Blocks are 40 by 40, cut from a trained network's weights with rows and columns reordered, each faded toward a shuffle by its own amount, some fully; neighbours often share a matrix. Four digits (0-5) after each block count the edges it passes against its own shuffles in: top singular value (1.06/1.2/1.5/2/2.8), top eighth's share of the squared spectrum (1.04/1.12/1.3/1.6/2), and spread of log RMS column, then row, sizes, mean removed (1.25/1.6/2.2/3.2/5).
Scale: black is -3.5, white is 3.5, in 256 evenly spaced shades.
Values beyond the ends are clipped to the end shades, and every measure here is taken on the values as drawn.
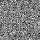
2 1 0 0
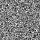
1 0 0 0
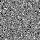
1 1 0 0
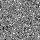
0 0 0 0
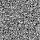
0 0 0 0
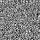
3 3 0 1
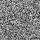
0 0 0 0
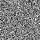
1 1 0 0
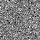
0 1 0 0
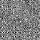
3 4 1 2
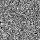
2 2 0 0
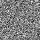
1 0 0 0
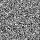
0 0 0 0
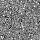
0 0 0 0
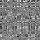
4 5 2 3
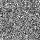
0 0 0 0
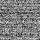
3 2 1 0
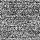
2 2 0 0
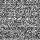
2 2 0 0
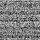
3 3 0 1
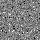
0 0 0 0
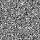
2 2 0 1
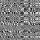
4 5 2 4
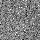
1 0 0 0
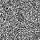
2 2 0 0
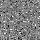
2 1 0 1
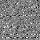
3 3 0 2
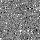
2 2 0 1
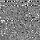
3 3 0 2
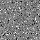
2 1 0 0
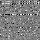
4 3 0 2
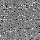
2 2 0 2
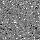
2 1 0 0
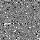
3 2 0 1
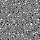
2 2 0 1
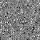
2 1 0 0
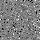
2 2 0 1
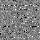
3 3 0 2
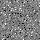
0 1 0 0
